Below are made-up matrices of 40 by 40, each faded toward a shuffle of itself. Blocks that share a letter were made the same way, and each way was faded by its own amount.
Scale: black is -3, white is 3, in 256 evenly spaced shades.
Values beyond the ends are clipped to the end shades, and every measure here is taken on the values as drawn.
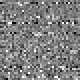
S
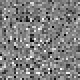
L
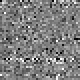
S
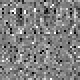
L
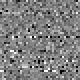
S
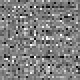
L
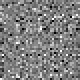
L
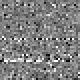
S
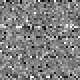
S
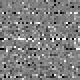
S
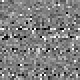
S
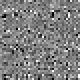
L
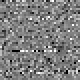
S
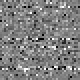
S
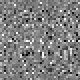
L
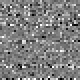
S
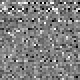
S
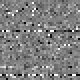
S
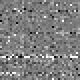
S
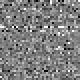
S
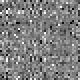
L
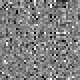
L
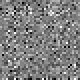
L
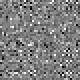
L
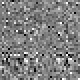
L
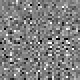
L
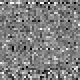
S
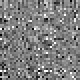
L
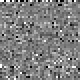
S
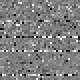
S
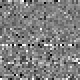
S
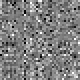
L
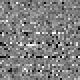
S
